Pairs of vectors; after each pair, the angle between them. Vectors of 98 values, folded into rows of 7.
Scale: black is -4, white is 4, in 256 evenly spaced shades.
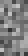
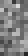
nearly parallel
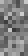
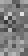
nearly parallel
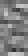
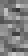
nearly parallel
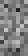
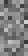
partly aligned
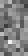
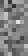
partly opposed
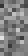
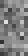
orthogonal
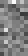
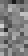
nearly opposite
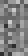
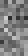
orthogonal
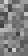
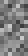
partly aligned
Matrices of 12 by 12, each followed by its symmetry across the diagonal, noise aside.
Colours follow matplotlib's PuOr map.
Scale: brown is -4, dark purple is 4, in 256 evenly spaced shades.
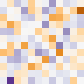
antisymmetric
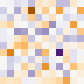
neither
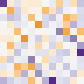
symmetric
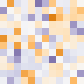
antisymmetric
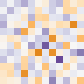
symmetric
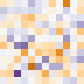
neither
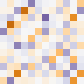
symmetric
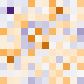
symmetric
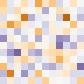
neither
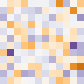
neither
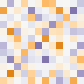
antisymmetric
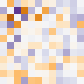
antisymmetric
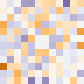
antisymmetric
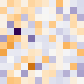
neither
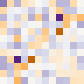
symmetric
